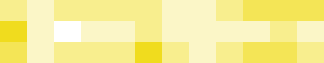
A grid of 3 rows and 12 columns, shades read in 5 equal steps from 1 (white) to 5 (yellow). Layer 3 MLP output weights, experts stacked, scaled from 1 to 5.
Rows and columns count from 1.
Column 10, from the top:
4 2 4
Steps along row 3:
down up same same up down down up up same down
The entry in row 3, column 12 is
3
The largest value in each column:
5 2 3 3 3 5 3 2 3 4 4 4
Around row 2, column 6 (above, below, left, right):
3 5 2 2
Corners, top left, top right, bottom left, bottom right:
3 4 4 3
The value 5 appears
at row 2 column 1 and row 3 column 6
